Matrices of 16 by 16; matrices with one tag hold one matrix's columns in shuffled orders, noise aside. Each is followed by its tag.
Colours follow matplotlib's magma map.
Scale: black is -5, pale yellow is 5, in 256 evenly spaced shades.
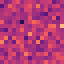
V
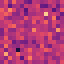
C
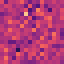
C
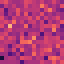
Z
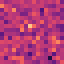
Z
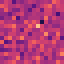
V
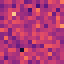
C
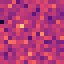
V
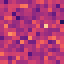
V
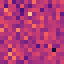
C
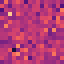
C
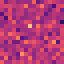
V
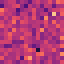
C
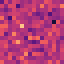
V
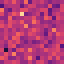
C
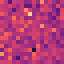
C
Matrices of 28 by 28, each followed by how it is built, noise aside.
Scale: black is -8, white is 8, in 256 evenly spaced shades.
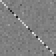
diagonal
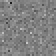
noise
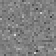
noise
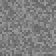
noise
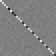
diagonal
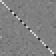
diagonal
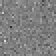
noise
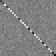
diagonal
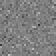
noise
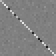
diagonal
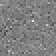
noise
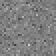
noise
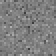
noise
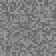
noise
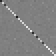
diagonal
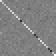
diagonal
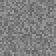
noise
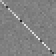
diagonal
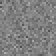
noise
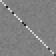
diagonal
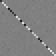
diagonal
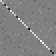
diagonal
